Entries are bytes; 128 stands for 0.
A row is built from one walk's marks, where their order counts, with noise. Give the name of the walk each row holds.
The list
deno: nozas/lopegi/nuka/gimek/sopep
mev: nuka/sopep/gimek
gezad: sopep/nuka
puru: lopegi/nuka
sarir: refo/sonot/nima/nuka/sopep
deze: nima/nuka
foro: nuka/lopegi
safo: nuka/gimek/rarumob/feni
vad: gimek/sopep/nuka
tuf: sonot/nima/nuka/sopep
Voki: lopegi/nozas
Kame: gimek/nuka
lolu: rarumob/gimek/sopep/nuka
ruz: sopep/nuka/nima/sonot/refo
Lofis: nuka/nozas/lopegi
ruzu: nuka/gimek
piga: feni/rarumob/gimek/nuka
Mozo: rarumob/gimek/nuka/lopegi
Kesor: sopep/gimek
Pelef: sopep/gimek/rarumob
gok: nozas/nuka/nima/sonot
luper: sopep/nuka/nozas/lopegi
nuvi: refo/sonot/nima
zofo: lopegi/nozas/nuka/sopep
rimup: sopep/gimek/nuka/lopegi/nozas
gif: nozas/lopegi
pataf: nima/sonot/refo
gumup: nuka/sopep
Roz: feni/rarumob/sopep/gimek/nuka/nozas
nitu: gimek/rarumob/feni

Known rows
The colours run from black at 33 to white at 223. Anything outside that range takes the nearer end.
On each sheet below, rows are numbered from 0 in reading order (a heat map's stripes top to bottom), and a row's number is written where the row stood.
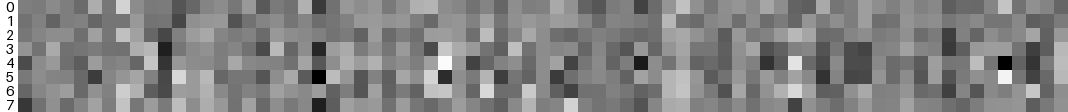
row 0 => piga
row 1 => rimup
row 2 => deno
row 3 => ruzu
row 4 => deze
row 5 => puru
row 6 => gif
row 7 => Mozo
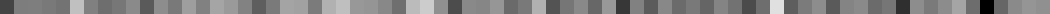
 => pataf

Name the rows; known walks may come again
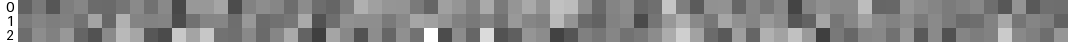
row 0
Pelef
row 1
Roz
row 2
Voki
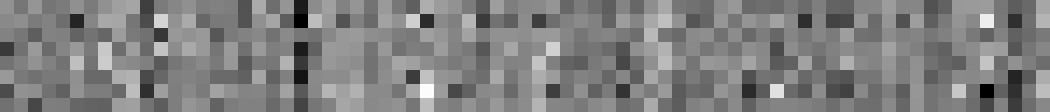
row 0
safo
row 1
puru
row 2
rimup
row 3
Mozo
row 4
piga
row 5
mev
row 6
deze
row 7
ruz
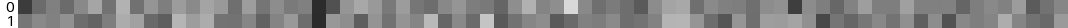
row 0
lolu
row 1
zofo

